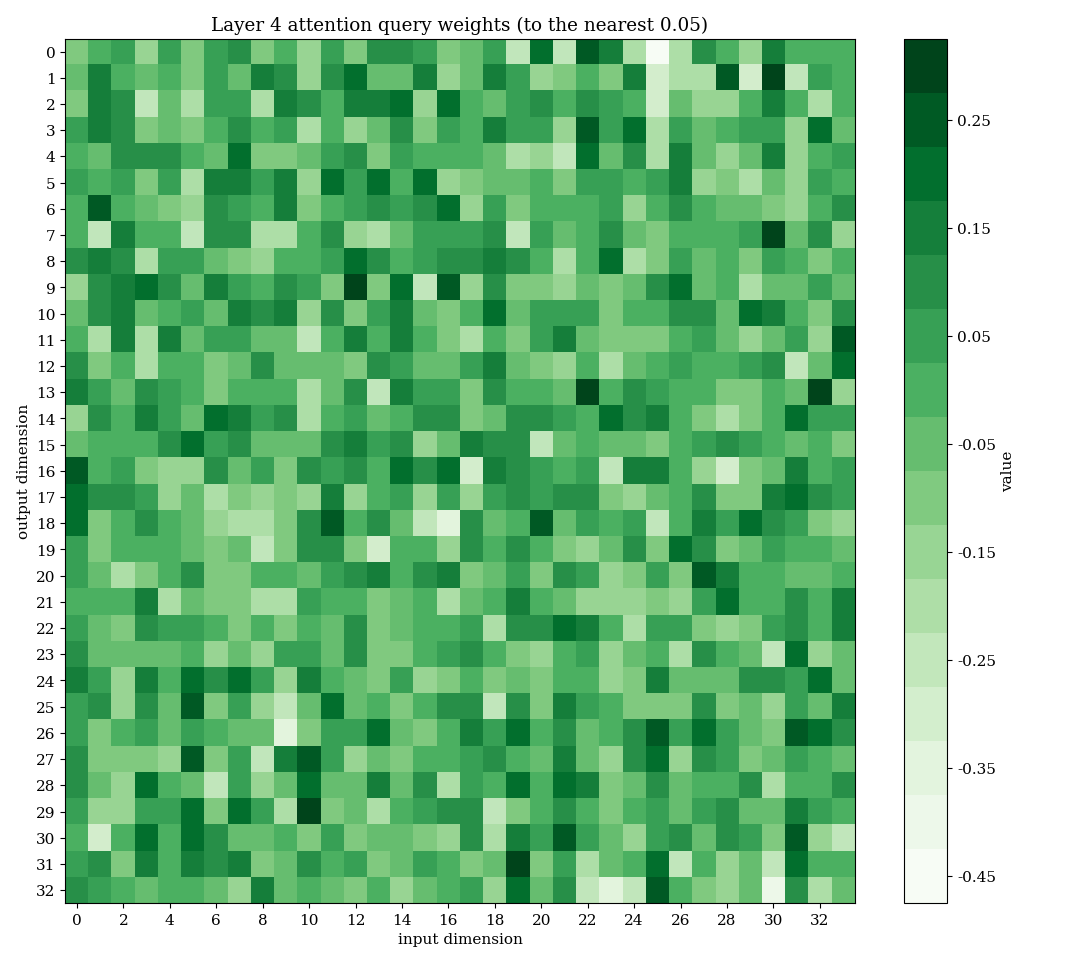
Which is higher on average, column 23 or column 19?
column 19
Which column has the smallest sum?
8
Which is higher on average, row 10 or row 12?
row 10
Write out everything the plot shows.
Title: Layer 4 attention query weights (to the nearest 0.05)
x-axis: input dimension, ticks 0 2 4 6 8 10 12 14 16 18 20 22 24 26 28 30 32
y-axis: output dimension, ticks 0 1 2 3 4 5 6 7 8 9 10 11 12 13 14 15 16 17 18 19 20 21 22 23 24 25 26 27 28 29 30 31 32 (0 at the top)
Colour bar: value, ticks -0.45 -0.35 -0.25 -0.15 -0.05 0.05 0.15 0.25
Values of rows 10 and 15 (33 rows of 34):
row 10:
-0.05 0.1 0.15 -0.05 0 0.05 -0.05 0.15 0.1 0.15 -0.15 0.1 -0.1 0.05 0.15 -0.05 -0.1 0 0.2 -0.05 0.05 0.05 0.05 -0.1 0 0 0.1 0.1 -0.05 0.2 0.15 0 -0.1 0.1
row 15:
-0.05 0 0 0 0.1 0.2 0.05 0.1 -0.05 -0.05 -0.05 0.1 0.15 0.05 0.1 -0.15 -0.05 0.15 0.1 0.1 -0.25 -0.05 0 -0.05 -0.05 -0.1 0 0.05 0.1 0.05 0 -0.05 0 -0.1
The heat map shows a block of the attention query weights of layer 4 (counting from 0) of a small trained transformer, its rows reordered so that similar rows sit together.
